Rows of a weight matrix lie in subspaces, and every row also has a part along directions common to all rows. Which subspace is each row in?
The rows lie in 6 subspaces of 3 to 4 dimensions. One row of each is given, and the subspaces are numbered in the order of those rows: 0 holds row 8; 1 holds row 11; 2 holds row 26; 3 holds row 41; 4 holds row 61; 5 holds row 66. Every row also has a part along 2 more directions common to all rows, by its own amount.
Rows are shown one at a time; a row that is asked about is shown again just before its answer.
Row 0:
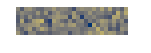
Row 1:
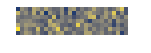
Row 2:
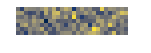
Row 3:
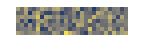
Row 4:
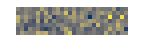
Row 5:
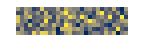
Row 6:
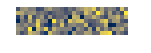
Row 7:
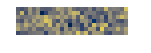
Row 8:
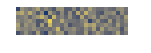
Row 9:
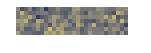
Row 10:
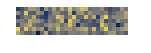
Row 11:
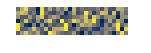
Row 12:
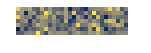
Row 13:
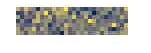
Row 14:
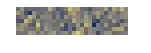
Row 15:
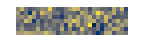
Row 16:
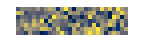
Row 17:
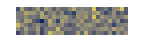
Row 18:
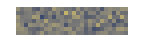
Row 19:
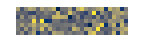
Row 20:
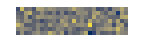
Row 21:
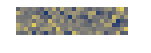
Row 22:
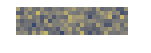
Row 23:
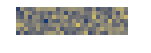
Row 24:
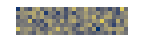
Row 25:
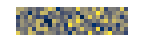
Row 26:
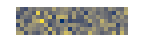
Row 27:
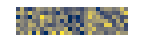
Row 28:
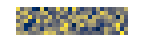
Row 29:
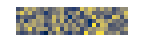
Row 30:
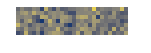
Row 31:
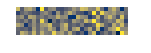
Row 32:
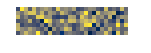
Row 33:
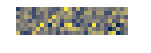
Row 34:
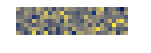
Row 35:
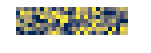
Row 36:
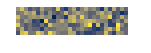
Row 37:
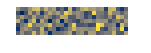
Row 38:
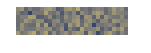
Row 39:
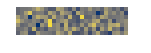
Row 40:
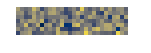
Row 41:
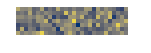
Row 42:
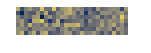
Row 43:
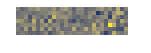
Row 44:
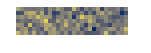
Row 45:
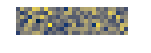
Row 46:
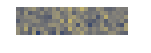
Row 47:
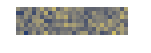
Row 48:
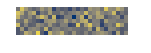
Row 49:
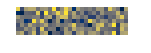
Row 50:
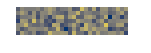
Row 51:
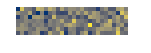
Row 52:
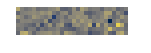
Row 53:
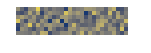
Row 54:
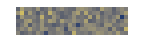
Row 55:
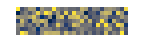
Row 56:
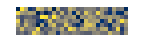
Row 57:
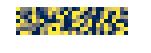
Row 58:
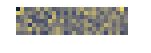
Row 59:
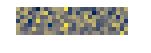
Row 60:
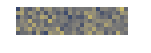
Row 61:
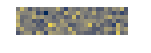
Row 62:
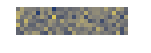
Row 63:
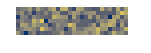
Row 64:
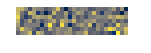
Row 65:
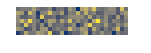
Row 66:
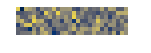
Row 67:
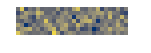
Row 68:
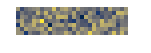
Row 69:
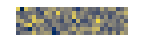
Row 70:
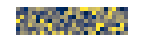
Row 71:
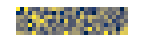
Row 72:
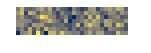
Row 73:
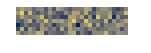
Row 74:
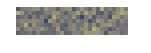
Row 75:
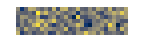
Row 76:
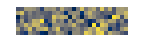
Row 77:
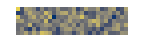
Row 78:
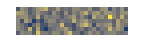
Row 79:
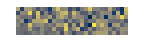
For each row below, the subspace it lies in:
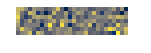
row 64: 4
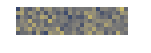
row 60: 2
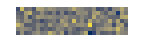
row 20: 3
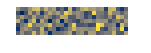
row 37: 1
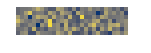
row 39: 0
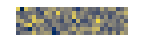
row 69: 5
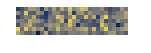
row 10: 2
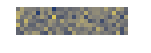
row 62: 2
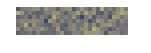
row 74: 5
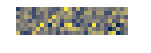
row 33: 4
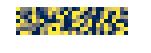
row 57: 4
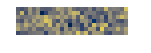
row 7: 0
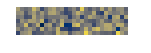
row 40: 4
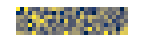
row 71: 5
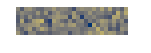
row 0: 0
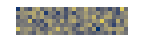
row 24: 2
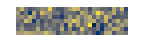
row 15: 0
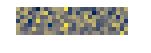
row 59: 1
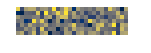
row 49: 1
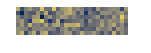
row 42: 3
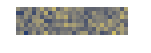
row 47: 3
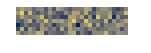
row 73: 3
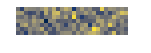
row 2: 5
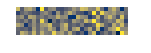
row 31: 1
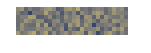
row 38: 0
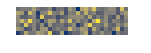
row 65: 5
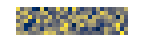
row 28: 1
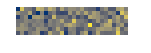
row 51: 3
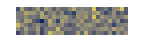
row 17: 3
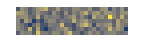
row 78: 5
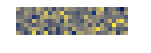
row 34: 4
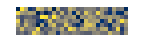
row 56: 4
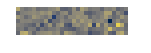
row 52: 4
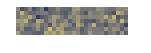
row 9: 1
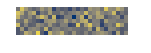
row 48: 2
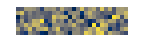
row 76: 0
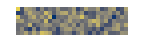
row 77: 5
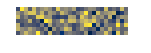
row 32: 1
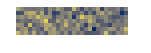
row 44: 5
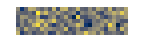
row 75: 4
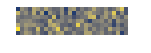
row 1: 3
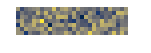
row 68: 2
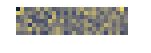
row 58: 5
